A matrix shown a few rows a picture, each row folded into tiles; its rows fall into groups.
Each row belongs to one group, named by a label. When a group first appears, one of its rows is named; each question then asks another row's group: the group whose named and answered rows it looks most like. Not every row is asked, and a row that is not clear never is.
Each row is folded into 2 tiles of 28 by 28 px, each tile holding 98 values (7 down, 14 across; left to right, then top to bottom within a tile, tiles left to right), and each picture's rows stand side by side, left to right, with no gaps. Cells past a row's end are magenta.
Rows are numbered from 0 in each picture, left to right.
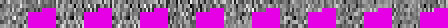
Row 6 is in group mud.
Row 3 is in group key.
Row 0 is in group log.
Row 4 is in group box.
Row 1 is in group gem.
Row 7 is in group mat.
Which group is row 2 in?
gem
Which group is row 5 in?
mud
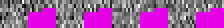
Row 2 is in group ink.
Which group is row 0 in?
key
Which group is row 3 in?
mat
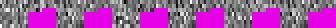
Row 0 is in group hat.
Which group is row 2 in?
log
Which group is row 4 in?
mat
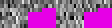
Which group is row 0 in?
key
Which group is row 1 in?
gem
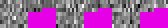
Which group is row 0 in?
log
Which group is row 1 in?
ink
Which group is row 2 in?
hat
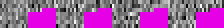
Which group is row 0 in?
mat
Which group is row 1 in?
ink
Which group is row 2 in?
mud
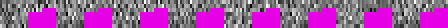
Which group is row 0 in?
mat
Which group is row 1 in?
key
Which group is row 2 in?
mat
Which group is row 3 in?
key
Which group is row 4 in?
hat
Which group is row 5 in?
key
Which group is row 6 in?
log
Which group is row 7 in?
key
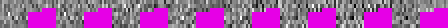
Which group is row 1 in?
mat
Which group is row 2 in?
ink
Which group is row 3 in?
log
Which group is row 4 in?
mat
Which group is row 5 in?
gem
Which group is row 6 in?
gem
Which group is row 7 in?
mud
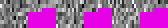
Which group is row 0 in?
mud
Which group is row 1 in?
hat
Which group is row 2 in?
box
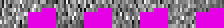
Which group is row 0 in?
box
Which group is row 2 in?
mat
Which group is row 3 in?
log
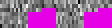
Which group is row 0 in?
ink
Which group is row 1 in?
box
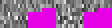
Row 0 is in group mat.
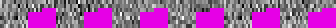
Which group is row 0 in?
gem
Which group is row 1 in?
key
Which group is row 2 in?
mat
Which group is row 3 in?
log
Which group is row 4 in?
gem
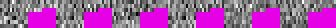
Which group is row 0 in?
mud
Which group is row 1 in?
gem
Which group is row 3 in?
gem
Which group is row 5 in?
key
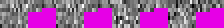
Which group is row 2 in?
log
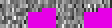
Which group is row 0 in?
log
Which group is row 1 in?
gem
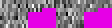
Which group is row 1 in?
key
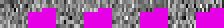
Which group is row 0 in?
hat
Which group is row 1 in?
mud
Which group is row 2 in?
log
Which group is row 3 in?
gem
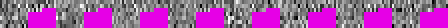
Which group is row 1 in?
box
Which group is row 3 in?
mat
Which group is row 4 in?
mud
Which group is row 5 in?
gem
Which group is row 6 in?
gem
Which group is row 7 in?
ink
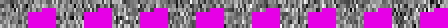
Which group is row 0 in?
hat
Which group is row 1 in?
gem
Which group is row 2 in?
log
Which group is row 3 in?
key
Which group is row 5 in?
hat
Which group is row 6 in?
hat
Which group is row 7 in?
mat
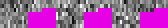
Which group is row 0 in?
hat
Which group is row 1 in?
box
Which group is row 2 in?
log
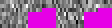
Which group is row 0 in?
ink
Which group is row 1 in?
mat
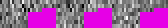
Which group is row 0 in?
key
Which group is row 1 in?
hat
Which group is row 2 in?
log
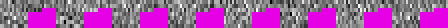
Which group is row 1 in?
mud
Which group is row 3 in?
ink
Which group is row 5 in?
key
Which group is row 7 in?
mat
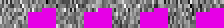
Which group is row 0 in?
box
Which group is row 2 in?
ink
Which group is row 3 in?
key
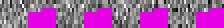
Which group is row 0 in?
box
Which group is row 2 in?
ink
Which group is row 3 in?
ink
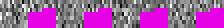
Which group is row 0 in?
box
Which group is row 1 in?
mat
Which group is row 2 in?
key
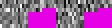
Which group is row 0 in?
hat
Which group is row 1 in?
key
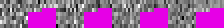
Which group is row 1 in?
ink
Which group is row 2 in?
ink
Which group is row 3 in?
mud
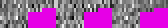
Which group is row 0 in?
mat
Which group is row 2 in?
log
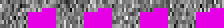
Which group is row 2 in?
log
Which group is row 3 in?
mat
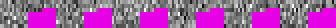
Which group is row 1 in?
mud
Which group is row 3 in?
box
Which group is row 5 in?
ink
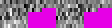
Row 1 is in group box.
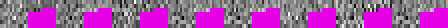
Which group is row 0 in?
log
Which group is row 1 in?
mud
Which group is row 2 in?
key
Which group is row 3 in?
mud
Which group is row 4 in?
mud
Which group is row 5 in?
mat
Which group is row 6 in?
gem
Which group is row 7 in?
mud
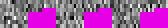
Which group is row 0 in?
log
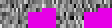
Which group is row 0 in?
hat
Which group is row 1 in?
gem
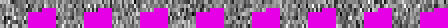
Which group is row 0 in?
log
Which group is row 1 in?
gem
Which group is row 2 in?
box
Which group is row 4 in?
mud
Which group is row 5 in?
gem
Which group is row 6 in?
mat
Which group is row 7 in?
ink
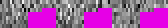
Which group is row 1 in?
ink
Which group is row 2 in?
hat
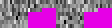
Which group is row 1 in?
mud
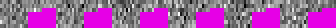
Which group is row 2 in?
hat
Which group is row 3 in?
box
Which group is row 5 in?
log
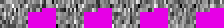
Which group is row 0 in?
ink
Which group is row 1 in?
ink
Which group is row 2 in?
hat
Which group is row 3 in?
hat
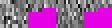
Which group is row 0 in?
log
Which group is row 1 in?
key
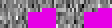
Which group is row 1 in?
hat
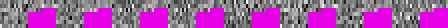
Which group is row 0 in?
hat
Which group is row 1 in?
mud
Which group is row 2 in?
hat
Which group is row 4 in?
key
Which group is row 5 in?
hat
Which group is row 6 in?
mud
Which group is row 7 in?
mat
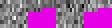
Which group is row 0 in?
log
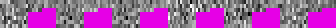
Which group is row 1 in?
mud
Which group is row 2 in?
mud
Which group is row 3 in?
box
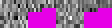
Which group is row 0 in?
gem
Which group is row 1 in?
log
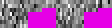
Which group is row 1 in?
ink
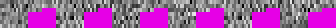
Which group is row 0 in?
hat
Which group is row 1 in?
gem
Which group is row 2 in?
mud
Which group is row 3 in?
box
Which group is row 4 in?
gem
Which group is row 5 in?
key
